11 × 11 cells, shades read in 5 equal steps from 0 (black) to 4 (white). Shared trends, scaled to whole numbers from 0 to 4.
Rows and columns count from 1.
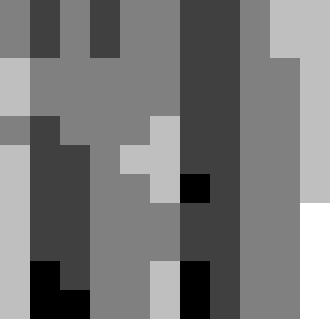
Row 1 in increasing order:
1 1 1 1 2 2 2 2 2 3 3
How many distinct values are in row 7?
4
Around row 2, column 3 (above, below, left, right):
2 2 1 1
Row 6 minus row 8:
0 0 0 0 1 1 0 0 0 0 -1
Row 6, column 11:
3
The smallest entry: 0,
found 6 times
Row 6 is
3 1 1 2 3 3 1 1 2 2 3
